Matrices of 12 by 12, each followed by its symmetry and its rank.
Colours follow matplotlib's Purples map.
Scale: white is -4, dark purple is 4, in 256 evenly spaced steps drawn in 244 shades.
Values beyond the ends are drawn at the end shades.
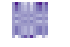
neither, rank one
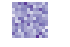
antisymmetric, full rank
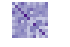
symmetric, full rank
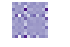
antisymmetric, rank two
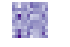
neither, rank two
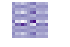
neither, rank one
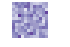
antisymmetric, full rank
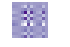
neither, rank one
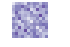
symmetric, full rank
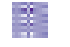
neither, rank one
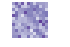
antisymmetric, full rank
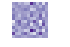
antisymmetric, rank two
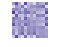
antisymmetric, rank two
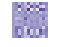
neither, rank two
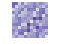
symmetric, full rank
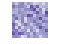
antisymmetric, full rank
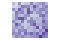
symmetric, full rank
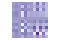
neither, rank two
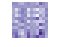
neither, rank two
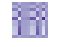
neither, rank one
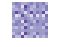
antisymmetric, rank two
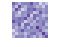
symmetric, full rank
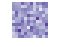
antisymmetric, full rank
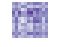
antisymmetric, rank two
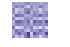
neither, rank two
